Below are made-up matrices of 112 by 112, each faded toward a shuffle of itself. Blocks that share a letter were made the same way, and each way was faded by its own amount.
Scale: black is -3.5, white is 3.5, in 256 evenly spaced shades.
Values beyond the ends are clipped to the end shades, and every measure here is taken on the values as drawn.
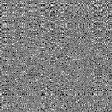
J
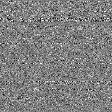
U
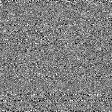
U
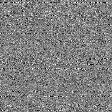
U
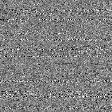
U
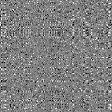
J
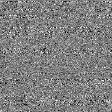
U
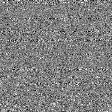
U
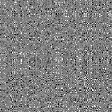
J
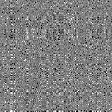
J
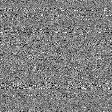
U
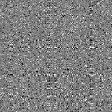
J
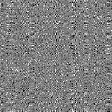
J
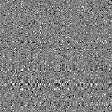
J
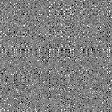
J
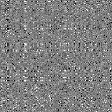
J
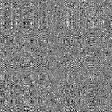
J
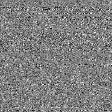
U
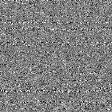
U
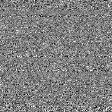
U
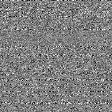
U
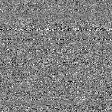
U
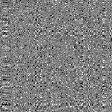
J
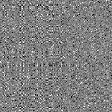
J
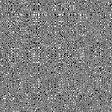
J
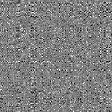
J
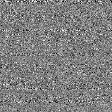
U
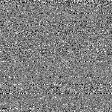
U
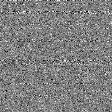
U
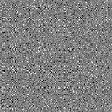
J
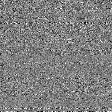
U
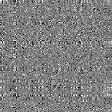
J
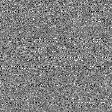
U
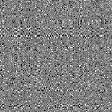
J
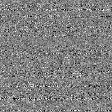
U
